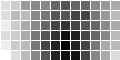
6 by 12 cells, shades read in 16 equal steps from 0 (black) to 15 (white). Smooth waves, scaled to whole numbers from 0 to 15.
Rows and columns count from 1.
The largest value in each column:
15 13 11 8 8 6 5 6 6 8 10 13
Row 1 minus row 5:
-1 0 -2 1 4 4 5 4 2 1 -1 -1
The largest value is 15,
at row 6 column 1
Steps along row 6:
down down down down down down same up up up up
